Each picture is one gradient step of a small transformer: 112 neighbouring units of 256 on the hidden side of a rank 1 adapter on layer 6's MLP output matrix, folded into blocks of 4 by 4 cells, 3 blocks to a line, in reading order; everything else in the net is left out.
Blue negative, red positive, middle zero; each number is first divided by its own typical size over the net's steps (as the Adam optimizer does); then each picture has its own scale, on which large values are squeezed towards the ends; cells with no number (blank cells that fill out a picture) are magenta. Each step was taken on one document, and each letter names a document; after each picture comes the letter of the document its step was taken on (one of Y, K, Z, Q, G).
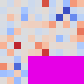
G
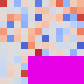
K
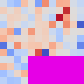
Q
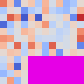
G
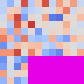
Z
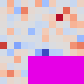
Q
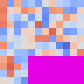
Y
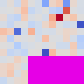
Q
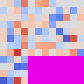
Z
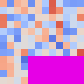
Y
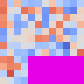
Y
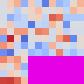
Z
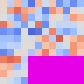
Y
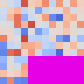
Z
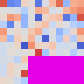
K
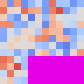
Y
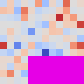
Q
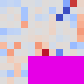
G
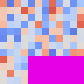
Y
